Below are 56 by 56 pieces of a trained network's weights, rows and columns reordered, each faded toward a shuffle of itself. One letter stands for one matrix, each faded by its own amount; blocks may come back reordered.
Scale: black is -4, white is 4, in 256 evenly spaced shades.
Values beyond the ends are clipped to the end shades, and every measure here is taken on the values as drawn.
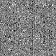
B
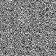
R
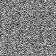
R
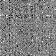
B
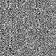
R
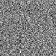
R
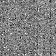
B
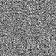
R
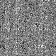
B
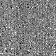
B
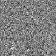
R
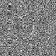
R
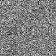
R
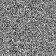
R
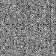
B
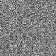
R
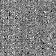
B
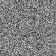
R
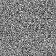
R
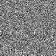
R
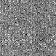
B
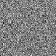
R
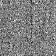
B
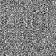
R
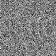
R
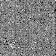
B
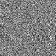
R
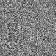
R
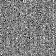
B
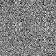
R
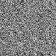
R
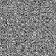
R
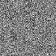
R
